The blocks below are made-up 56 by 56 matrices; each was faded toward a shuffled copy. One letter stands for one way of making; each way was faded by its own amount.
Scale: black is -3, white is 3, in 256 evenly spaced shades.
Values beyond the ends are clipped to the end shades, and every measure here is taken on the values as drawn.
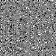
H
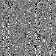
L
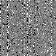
L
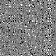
H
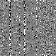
L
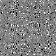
H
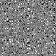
H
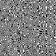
H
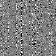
L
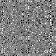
H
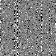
L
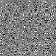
H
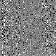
L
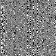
L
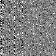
L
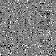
H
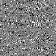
H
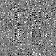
H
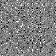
H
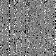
L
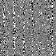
L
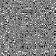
H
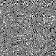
H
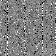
L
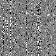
L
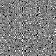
H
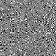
H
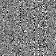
L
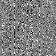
L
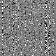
L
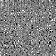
H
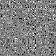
H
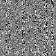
L
